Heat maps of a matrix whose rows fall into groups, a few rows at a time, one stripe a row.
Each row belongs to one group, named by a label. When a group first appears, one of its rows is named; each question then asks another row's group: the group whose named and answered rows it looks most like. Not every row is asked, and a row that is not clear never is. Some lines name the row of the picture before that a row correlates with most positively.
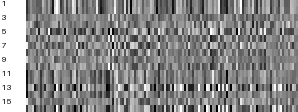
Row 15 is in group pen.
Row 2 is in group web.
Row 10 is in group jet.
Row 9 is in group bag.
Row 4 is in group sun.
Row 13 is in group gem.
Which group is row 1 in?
web
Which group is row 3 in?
jet
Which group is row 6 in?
jet
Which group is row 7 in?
pen
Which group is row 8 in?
jet
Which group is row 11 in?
web
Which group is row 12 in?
web
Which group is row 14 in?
web
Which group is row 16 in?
gem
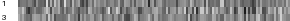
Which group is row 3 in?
sun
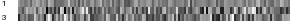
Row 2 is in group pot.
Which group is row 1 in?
sun
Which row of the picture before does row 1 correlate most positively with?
3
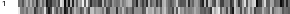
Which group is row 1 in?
pot
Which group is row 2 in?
bag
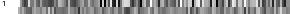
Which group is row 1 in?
pen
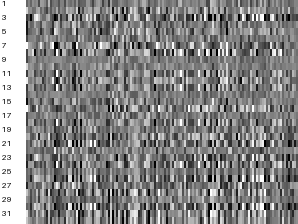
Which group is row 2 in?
pen
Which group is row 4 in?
web
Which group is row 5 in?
web
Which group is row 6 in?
jet
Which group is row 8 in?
gem
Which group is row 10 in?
bag
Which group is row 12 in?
bag
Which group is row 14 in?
jet
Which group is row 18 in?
gem
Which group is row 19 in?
pot
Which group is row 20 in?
pen
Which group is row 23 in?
pot
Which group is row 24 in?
gem
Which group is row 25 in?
pot
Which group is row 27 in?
web
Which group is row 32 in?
pen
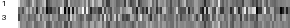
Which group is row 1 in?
bag
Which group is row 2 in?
pot
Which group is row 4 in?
bag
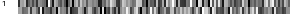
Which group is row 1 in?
gem
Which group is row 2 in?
pen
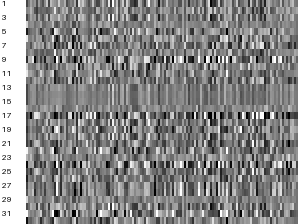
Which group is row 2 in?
sun
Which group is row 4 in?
bag
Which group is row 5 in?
web
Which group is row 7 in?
pot
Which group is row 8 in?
sun
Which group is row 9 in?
gem
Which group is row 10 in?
pen
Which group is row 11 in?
bag
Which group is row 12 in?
pot
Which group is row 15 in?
jet
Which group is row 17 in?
pot
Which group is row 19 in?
web
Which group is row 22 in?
bag
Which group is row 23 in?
sun
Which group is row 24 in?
gem
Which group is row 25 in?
pot
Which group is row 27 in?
gem
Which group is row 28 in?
gem
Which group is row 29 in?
bag
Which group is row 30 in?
jet
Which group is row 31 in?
bag
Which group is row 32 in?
web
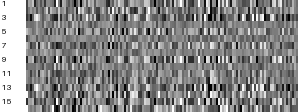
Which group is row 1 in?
gem
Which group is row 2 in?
jet
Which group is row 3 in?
pot
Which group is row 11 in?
pen
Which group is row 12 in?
pen
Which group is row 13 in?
pot
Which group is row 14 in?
pen
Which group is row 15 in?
gem
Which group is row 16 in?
bag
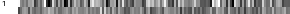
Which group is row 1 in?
bag
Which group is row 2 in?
jet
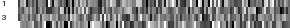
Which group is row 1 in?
gem
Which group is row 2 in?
pot
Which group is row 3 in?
jet
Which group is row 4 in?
bag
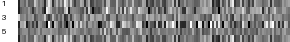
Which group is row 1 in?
web
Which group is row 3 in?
bag
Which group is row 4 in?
gem
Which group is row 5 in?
jet
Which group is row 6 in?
web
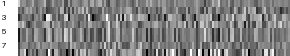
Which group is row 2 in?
pot
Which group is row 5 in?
web
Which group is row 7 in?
jet
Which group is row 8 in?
gem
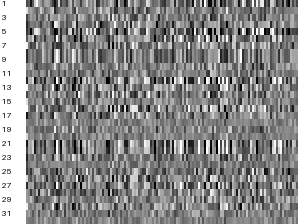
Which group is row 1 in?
pot
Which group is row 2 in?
bag
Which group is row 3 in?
jet
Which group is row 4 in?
web
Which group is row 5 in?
pot
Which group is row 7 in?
pen
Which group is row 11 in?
pen
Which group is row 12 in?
gem
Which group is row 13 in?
bag
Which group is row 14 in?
jet
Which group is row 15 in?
bag
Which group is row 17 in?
web
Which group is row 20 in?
bag
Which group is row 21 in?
gem
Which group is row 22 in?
gem
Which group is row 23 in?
web
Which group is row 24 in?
jet
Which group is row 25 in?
pot
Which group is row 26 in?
pen
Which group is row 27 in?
gem
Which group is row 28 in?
pen
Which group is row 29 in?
sun
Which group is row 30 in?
bag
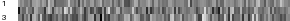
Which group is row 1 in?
sun
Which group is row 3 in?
pen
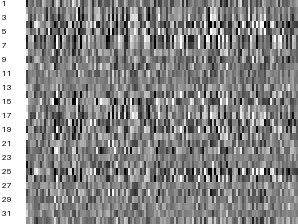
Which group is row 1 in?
web
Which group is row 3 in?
pen
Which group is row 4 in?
pot
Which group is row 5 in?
pen
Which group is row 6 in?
gem
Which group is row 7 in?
gem
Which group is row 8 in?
bag
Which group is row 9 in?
pot
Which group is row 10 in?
bag
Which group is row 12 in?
jet
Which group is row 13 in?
sun
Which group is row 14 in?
gem
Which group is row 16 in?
pen
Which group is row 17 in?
pen
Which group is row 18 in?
pot
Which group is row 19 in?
gem
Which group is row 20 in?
bag
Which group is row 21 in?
jet
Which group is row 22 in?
web
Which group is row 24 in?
web
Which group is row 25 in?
pot
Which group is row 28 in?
jet
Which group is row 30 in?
sun
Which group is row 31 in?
bag
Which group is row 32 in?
sun
